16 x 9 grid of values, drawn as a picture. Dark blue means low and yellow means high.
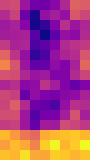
Ninth with the lowest average: top middle. Stripes: none. Seam: horizontal, 80% of the way down, the bottom part higher. Ninth with the highest average: bottom right.
